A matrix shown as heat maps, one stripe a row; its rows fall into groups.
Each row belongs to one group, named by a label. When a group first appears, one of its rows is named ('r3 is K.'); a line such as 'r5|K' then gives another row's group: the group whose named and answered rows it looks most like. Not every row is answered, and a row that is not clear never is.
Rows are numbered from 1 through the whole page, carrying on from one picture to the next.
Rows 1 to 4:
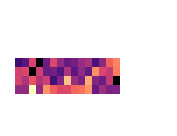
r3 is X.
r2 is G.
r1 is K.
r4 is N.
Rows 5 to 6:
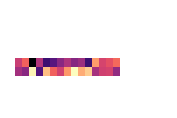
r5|G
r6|N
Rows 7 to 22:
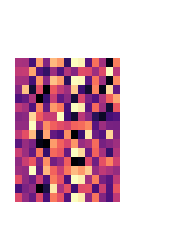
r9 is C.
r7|C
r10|G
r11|K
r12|C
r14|N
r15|X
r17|C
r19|N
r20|C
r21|K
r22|C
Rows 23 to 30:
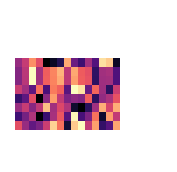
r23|X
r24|N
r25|N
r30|C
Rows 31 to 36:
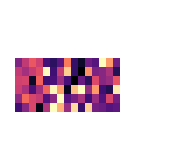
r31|X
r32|X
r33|G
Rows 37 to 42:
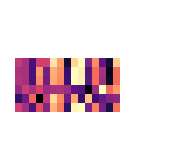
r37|C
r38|C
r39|C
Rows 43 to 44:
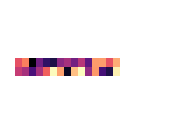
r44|C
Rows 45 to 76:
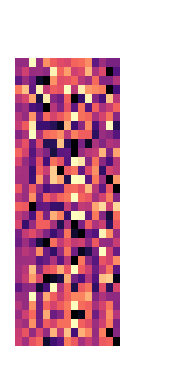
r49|X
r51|N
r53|N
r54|G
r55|G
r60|N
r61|G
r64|X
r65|K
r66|X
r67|K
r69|X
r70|K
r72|N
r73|X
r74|N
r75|K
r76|X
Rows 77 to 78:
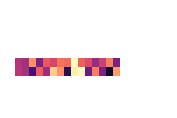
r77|N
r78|C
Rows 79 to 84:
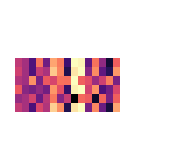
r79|C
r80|C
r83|K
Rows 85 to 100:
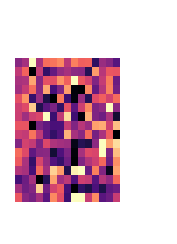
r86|G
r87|N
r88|X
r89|G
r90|X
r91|X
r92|G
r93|X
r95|G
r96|G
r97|C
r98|K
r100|C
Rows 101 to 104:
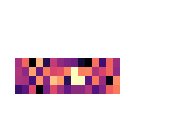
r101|G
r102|N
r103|C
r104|K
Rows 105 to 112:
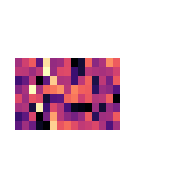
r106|X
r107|K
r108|N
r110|G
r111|K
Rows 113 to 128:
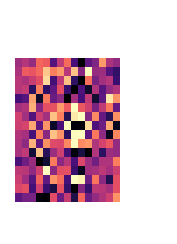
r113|X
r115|X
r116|G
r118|N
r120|X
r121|C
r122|N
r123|G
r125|X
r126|C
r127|G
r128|K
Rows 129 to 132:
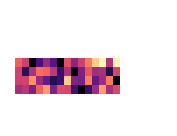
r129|G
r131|X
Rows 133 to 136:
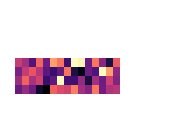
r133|C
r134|X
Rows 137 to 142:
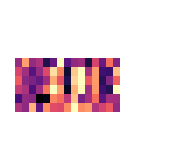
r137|G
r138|C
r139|C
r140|C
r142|N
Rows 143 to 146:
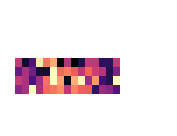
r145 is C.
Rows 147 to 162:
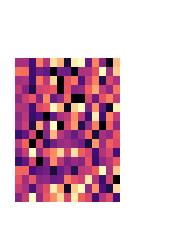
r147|C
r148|G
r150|G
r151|X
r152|C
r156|G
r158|K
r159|G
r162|N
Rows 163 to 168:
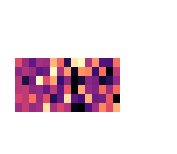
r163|C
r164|K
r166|K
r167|X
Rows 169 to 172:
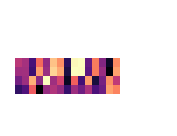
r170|C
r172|K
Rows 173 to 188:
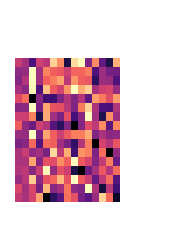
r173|C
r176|N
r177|G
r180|G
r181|N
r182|K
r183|K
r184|N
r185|X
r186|N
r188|X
